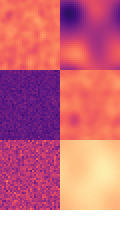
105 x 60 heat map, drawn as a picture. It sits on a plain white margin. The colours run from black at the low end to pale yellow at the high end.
It is made of 3 by 2 panels. Panel 1,1: high, blotchy, faint in contrast. Panel 1,2: middling, smooth, strong in contrast. Panel 2,1: low, fine-grained, faint in contrast. Panel 2,2: high, blotchy, faint in contrast. Panel 3,1: middling, fine-grained. Panel 3,2: very high, smooth, faint in contrast.
